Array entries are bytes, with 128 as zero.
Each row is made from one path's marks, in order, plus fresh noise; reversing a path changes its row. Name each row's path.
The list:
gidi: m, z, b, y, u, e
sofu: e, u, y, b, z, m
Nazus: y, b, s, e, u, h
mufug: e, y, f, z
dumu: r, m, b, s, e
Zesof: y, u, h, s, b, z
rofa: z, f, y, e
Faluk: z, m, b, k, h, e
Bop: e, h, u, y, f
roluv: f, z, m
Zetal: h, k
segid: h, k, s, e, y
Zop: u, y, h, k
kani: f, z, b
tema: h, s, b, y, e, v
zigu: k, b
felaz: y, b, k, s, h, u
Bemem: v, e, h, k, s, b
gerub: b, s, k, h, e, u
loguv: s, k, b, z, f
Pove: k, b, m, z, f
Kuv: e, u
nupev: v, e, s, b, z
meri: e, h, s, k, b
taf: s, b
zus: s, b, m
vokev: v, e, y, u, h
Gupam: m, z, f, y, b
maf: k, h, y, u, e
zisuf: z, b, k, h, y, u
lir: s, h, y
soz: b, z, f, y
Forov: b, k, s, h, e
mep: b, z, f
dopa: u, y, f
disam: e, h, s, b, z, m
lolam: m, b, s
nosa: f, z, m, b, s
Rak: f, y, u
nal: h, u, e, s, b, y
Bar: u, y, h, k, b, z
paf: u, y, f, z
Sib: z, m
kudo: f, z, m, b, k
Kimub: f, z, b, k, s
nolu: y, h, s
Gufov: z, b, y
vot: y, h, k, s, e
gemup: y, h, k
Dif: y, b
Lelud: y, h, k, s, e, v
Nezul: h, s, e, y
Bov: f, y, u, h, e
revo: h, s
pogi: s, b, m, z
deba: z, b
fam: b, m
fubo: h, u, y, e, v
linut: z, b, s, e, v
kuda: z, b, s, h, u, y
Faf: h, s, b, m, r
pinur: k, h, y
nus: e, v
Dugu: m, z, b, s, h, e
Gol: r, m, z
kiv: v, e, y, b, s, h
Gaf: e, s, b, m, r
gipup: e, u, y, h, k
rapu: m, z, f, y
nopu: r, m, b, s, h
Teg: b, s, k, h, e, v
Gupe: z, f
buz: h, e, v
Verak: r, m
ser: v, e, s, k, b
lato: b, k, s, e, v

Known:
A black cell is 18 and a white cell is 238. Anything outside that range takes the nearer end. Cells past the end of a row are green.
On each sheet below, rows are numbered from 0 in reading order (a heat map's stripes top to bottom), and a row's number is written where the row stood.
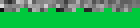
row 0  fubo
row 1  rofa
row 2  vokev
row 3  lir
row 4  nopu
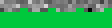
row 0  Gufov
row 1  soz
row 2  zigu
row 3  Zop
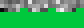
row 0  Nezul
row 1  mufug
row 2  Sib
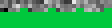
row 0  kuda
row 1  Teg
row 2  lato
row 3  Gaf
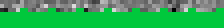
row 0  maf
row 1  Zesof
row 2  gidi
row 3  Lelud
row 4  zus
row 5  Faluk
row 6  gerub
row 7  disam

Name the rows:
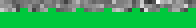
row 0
Faf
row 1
Zetal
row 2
Kuv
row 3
Dif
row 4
kani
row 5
nus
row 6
Gupam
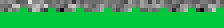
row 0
Bar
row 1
rapu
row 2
zisuf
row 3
Dugu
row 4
ser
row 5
Rak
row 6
meri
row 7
gipup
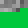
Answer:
deba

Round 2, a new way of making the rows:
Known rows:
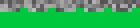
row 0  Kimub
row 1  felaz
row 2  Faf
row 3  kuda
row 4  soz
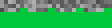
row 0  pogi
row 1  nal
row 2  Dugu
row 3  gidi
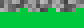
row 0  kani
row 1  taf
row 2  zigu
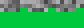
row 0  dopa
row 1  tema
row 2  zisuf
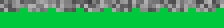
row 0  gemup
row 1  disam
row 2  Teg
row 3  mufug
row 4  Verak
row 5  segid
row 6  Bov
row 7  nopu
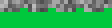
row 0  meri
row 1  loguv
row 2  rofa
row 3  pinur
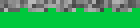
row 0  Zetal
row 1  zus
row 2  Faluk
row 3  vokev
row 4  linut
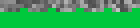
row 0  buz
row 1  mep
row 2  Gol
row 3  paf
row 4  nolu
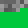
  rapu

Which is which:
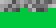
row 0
Bop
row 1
lir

